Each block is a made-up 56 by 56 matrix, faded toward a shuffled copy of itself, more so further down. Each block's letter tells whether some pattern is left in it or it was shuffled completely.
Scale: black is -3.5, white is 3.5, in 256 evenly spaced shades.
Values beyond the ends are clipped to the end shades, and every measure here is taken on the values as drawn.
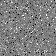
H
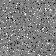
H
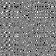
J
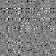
J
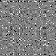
J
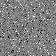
H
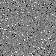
H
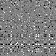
J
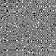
J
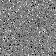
H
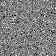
H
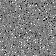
H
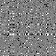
J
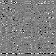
J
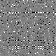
J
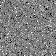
H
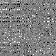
J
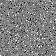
H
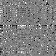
J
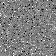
H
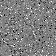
H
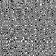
J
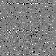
J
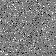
H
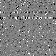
J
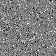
H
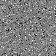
H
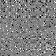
J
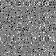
J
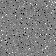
H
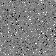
H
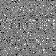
J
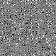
J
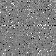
J
